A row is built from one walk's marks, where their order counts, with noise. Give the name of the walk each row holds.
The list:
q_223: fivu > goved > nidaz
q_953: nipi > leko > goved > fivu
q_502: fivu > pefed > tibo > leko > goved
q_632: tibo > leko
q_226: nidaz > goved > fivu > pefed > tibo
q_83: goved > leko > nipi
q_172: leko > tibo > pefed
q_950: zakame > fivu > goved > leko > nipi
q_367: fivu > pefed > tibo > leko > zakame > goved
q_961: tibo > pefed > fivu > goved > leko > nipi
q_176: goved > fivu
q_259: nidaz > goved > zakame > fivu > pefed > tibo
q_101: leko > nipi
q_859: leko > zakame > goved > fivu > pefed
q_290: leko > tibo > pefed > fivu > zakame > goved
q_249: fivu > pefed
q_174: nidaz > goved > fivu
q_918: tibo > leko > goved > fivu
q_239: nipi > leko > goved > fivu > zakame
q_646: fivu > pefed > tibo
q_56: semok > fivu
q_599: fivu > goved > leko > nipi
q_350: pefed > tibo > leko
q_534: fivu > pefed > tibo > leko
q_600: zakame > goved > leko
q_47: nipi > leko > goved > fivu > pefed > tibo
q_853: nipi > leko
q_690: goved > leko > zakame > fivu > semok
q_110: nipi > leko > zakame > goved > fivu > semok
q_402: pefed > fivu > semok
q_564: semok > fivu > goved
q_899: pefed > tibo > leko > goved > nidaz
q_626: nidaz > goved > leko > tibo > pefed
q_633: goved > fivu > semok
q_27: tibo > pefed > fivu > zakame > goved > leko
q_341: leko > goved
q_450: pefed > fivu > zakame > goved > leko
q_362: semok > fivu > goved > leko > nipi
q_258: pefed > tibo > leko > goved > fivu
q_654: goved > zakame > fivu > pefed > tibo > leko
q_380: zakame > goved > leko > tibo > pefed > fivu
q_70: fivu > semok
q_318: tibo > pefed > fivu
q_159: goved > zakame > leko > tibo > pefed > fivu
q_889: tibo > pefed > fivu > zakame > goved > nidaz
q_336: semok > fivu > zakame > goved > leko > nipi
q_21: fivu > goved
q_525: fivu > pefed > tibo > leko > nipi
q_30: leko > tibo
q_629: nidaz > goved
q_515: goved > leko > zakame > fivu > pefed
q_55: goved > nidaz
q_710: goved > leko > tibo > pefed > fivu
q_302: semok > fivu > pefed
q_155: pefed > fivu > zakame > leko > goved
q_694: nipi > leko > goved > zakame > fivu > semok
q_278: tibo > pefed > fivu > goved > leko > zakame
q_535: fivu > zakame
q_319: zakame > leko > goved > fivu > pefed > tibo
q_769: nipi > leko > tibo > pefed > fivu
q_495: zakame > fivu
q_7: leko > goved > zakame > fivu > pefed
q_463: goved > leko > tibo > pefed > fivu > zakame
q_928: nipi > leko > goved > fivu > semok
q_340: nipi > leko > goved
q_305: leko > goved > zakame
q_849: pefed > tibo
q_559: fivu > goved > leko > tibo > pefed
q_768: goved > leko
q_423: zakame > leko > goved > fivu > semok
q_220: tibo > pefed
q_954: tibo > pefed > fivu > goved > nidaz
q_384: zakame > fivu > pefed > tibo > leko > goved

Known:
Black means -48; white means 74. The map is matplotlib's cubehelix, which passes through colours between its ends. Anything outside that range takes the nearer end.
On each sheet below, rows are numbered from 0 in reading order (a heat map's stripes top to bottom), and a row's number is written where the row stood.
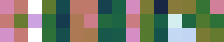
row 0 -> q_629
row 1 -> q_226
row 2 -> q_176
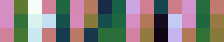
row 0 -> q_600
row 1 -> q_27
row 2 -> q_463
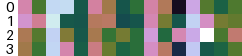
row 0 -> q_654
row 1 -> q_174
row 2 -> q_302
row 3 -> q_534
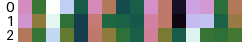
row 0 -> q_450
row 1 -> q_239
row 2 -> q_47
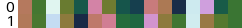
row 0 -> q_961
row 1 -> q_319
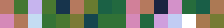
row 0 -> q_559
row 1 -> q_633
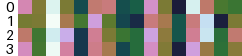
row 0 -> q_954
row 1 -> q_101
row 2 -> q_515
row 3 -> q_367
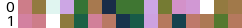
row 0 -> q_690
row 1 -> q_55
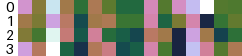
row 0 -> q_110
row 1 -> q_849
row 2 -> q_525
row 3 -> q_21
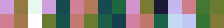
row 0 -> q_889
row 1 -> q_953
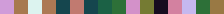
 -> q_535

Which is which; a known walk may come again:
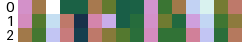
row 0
q_564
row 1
q_859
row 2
q_249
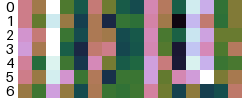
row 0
q_953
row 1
q_463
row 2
q_176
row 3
q_21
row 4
q_278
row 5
q_690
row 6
q_172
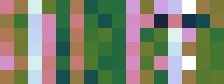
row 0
q_423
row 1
q_350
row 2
q_318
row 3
q_380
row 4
q_110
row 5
q_710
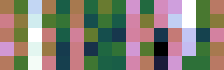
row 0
q_302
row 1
q_928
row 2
q_340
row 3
q_535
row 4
q_502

